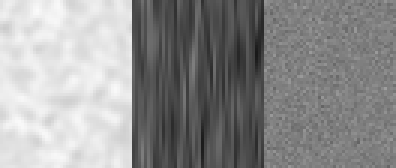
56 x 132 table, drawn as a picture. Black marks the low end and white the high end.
It is made of 1 by 3 panels. Panel 1,1: very high, blotchy, faint in contrast. Panel 1,2: low, streaked downward. Panel 1,3: middling, fine-grained, faint in contrast.
